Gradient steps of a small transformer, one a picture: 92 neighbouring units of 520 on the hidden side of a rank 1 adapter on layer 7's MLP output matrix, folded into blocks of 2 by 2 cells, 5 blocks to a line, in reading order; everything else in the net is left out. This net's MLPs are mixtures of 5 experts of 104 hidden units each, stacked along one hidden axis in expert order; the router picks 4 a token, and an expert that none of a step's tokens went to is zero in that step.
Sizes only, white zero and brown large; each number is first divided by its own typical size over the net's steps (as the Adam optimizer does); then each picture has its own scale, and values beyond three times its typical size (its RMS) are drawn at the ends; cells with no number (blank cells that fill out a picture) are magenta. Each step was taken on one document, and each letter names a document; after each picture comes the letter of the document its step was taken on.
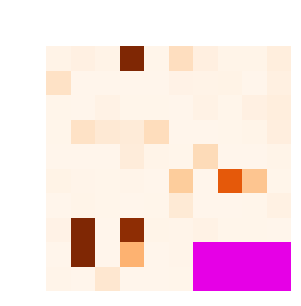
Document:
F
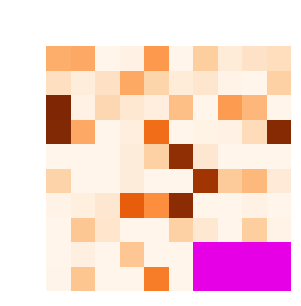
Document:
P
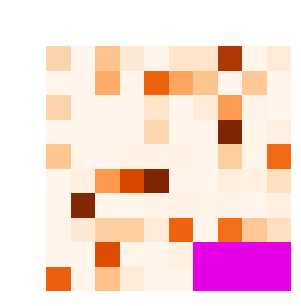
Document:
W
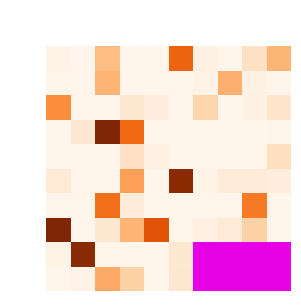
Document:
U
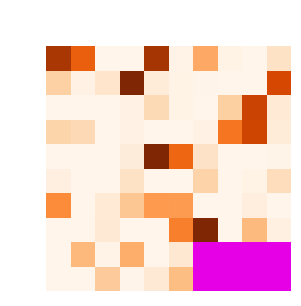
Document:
P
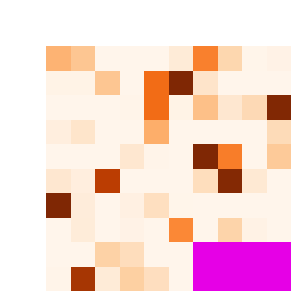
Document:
P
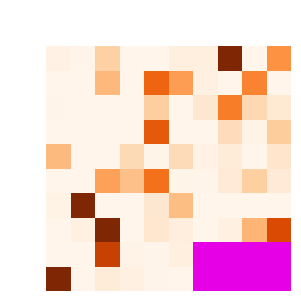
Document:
W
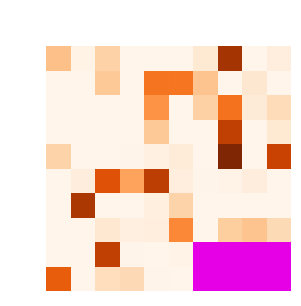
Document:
W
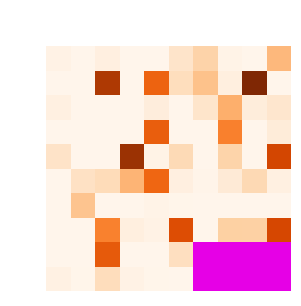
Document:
W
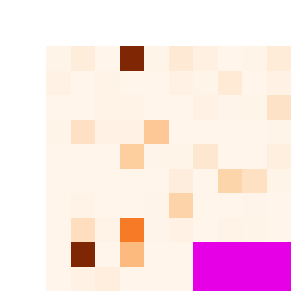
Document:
F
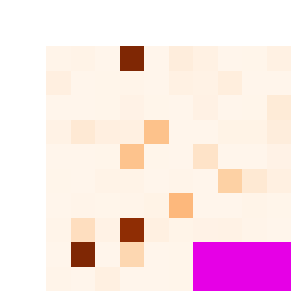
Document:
F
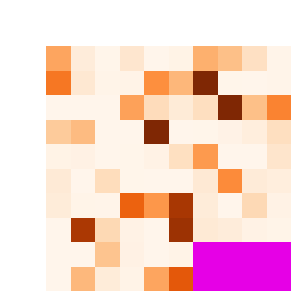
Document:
P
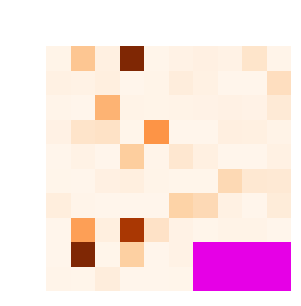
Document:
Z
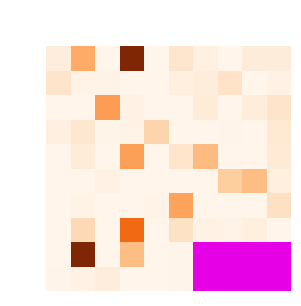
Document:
F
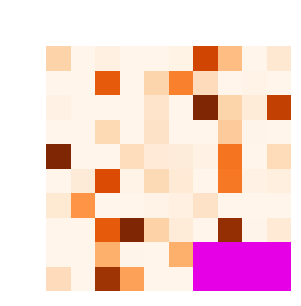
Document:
W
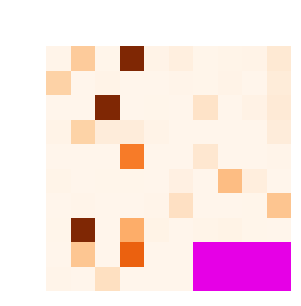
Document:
F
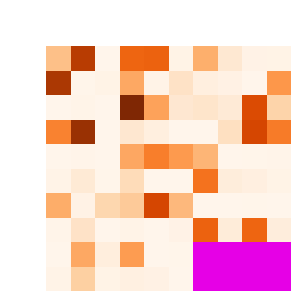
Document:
P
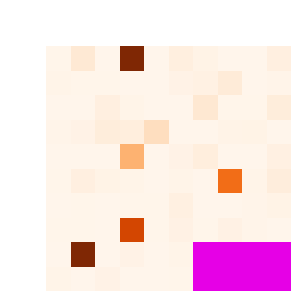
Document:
F
